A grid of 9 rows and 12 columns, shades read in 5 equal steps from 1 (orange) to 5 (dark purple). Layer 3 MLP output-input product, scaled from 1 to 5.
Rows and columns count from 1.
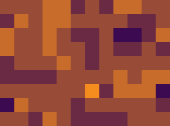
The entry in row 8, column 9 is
3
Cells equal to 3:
56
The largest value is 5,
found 4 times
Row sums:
34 36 40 38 37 37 34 39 40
